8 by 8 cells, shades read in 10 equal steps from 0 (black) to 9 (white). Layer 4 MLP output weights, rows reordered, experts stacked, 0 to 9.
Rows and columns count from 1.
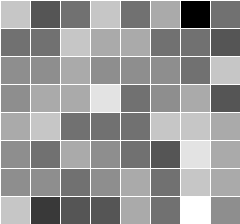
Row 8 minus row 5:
1 -5 -1 -1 2 -3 2 -1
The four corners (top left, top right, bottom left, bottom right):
7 4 7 5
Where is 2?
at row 8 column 2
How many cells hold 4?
17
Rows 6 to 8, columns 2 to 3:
4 6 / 5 4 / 2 3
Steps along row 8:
down up same up down up down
